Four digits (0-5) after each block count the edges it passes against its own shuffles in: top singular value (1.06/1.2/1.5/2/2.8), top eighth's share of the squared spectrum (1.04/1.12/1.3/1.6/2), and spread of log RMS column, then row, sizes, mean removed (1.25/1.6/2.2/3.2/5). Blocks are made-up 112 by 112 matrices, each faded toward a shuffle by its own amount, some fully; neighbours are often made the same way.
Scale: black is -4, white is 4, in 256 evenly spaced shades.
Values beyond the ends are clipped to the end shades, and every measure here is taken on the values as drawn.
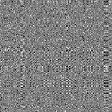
5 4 3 3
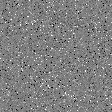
1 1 0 0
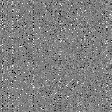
4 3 2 1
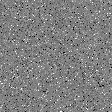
1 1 0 0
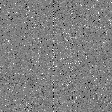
3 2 1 0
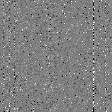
4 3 2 0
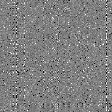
4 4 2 2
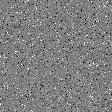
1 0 0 0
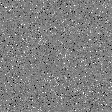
0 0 0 0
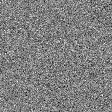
0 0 0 0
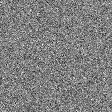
0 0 0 0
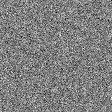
0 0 0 0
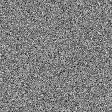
2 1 0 0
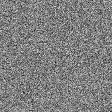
2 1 0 0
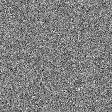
0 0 0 0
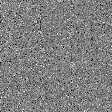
0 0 1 0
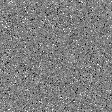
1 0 1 0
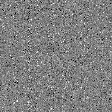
1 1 2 0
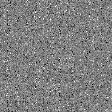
1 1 3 0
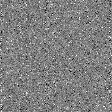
1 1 2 0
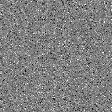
3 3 2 0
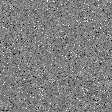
1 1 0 0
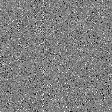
3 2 1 0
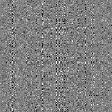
5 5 4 2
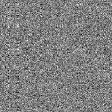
4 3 2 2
